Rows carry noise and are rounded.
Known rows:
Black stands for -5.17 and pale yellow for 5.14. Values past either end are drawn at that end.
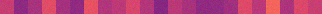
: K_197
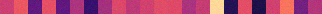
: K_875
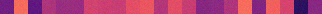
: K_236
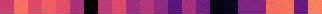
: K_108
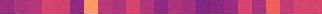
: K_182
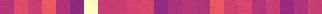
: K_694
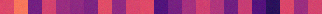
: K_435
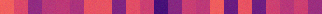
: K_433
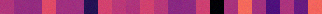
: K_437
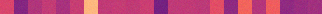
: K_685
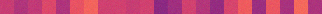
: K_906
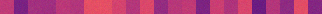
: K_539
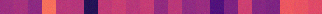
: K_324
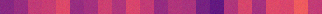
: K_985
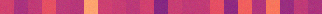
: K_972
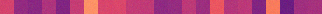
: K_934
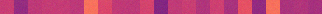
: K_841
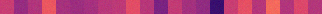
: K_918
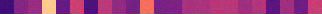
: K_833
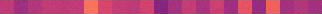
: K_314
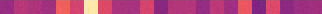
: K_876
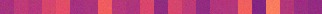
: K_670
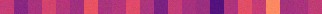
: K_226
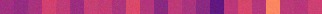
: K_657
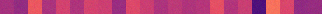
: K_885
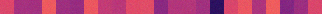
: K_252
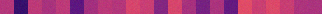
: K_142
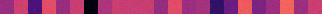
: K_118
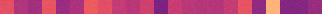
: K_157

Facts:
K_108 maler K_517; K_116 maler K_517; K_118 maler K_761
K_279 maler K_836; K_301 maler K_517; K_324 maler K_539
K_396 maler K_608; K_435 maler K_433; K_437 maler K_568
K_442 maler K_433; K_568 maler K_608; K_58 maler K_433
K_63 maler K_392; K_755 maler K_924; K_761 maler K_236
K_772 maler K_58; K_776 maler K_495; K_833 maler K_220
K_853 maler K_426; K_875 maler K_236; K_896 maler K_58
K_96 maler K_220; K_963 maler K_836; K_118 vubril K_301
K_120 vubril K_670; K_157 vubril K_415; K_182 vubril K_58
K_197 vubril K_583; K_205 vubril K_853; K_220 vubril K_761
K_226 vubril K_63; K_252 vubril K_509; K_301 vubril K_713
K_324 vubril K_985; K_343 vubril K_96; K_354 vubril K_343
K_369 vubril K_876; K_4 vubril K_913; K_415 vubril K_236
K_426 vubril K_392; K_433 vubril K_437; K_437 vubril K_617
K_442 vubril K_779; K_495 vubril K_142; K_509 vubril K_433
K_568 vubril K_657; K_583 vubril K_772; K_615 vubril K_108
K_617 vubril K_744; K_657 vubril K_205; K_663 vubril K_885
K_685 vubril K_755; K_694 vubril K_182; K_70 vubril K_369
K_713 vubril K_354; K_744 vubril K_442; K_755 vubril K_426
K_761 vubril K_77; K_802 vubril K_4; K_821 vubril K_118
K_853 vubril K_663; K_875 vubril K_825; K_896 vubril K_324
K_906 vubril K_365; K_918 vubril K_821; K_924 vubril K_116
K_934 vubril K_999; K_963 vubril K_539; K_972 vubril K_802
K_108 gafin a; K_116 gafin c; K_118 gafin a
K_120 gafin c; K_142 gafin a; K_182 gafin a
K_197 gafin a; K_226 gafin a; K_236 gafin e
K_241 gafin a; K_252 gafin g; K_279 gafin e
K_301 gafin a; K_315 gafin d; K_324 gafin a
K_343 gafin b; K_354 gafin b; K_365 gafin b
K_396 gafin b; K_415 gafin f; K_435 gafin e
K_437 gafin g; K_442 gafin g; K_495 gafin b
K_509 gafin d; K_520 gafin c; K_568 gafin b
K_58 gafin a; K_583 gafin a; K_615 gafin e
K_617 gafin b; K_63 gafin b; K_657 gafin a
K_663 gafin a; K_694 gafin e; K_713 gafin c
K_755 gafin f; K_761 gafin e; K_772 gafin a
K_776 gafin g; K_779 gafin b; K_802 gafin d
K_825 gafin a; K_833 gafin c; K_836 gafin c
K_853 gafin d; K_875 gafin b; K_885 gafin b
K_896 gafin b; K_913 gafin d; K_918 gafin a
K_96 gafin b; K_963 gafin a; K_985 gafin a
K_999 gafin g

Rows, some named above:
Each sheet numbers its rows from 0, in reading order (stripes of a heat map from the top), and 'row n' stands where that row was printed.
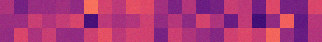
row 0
K_999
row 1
K_63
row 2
K_415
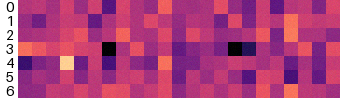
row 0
K_853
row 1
K_825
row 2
K_670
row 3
K_301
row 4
K_833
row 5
K_755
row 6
K_77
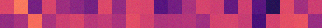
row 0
K_435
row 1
K_365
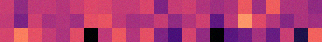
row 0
K_821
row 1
K_608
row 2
K_116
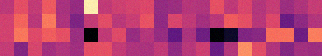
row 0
K_694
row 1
K_120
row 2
K_108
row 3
K_608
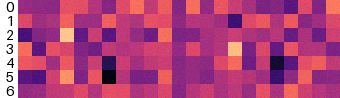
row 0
K_279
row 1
K_252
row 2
K_833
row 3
K_495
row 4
K_896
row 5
K_96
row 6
K_77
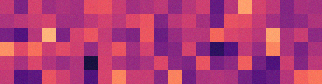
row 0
K_608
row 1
K_713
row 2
K_220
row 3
K_517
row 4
K_396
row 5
K_963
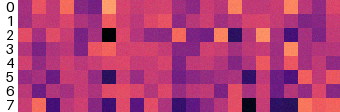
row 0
K_615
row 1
K_520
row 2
K_568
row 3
K_924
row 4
K_821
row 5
K_772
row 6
K_539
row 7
K_58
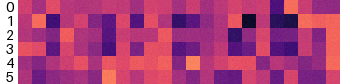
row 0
K_617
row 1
K_58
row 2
K_776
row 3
K_442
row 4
K_836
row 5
K_999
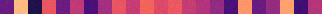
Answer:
K_761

